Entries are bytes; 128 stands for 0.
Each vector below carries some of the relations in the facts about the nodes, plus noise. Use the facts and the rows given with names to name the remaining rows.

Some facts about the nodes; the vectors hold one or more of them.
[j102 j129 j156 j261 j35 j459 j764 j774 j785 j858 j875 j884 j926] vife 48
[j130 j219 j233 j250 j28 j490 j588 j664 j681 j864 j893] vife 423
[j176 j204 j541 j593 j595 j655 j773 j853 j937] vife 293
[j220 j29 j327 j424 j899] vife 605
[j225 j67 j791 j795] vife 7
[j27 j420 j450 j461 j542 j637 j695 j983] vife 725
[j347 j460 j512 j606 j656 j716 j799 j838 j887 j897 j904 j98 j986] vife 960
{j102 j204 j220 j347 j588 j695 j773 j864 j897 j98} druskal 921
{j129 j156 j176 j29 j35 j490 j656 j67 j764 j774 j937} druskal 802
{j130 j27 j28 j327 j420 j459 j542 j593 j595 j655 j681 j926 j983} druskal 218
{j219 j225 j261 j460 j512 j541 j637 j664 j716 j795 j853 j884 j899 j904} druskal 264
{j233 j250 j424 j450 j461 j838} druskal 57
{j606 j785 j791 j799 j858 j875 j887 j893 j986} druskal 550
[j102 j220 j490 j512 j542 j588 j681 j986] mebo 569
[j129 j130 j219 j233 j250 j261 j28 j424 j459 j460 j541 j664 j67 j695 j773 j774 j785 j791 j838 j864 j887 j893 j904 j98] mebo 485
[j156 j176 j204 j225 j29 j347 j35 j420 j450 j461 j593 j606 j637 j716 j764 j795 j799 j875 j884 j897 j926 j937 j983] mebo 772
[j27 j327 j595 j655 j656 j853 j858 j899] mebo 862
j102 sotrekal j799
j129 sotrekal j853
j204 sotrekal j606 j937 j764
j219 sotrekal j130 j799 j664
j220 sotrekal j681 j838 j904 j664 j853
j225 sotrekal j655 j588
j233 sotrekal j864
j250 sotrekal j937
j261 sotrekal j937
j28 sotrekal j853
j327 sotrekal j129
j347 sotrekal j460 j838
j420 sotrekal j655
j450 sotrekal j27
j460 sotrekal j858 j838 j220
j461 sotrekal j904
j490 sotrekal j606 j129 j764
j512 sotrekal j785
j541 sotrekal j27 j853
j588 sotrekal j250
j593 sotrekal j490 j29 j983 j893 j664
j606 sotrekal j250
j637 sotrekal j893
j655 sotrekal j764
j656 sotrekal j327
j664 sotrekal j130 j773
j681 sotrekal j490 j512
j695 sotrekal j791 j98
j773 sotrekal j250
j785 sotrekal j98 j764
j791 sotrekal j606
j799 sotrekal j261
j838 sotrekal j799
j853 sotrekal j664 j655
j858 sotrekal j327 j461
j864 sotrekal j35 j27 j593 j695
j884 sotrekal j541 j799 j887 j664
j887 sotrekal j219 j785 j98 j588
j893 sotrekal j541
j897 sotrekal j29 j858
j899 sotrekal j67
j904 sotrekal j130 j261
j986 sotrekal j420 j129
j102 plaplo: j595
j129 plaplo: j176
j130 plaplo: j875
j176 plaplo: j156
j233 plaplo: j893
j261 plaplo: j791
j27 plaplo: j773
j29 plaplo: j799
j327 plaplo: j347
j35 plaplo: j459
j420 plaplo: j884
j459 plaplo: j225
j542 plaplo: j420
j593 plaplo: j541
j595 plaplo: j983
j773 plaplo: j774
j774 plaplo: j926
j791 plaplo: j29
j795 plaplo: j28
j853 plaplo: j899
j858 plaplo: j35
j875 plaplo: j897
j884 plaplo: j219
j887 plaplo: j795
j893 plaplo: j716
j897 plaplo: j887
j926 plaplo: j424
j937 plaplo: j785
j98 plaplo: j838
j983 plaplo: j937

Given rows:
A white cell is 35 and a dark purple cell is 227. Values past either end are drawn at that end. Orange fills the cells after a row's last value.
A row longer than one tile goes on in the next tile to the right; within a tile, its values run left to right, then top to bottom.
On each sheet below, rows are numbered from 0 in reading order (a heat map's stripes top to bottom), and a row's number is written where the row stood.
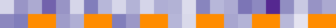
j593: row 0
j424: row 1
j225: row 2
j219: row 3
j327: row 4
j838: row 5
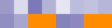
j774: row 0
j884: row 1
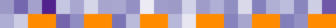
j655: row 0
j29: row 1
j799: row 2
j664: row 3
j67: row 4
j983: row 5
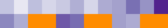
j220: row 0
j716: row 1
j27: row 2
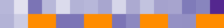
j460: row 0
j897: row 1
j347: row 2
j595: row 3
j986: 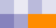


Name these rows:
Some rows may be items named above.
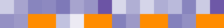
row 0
j656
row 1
j130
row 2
j225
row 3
j983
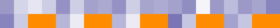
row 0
j588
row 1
j261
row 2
j261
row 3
j937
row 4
j853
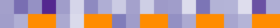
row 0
j27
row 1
j129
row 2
j204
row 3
j774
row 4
j864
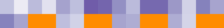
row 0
j986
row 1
j28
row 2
j459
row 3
j695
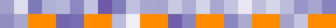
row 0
j774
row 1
j926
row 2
j250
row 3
j35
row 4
j220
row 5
j853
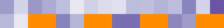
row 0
j664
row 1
j490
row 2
j637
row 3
j420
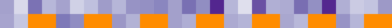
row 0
j893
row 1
j542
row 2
j858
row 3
j27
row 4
j864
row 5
j327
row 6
j681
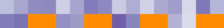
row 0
j899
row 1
j656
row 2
j35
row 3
j887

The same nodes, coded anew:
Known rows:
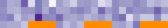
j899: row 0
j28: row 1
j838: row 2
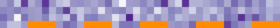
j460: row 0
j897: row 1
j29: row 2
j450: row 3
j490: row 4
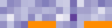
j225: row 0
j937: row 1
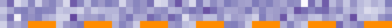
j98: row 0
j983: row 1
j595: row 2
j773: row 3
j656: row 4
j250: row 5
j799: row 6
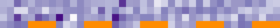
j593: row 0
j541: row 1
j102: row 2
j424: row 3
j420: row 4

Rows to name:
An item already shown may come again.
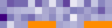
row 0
j512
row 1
j887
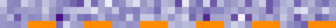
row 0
j204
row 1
j512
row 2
j893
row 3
j695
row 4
j904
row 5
j593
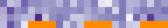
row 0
j858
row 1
j853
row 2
j864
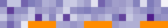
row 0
j858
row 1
j67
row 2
j899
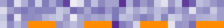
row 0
j98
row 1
j887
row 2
j986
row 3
j461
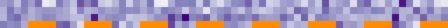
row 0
j655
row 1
j327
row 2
j853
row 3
j681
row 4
j542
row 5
j261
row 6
j129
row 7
j588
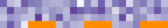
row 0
j858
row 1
j250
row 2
j785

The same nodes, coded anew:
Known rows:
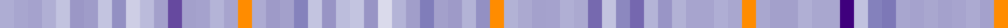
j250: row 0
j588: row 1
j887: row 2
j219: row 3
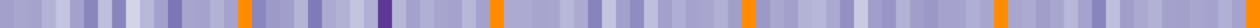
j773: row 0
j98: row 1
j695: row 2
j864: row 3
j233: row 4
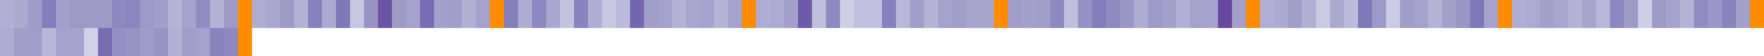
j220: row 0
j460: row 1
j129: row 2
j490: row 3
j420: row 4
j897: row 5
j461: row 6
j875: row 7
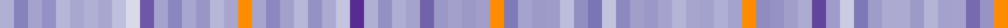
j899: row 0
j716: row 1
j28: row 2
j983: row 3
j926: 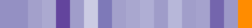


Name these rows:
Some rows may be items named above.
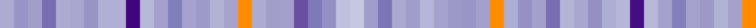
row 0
j512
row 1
j681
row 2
j512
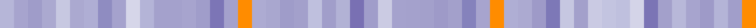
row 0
j204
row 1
j450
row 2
j656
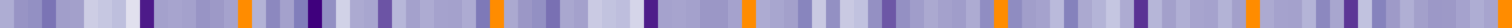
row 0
j327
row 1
j542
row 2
j327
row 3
j986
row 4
j98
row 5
j904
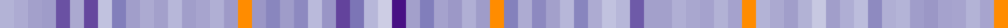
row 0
j838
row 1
j853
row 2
j129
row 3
j791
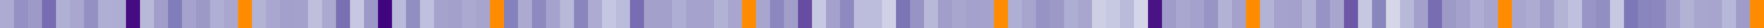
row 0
j512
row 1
j785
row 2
j129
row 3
j655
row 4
j858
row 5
j261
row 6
j893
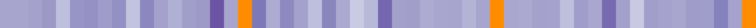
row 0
j593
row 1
j129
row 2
j450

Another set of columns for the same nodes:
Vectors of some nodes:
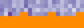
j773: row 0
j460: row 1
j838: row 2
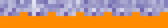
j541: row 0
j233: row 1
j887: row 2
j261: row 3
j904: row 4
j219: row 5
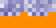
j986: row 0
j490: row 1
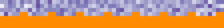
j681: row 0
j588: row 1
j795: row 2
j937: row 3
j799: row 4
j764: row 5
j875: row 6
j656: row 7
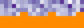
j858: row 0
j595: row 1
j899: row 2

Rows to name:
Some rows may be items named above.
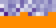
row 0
j512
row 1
j420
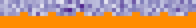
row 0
j838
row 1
j98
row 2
j450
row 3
j893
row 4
j588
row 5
j250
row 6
j204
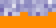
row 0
j98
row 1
j791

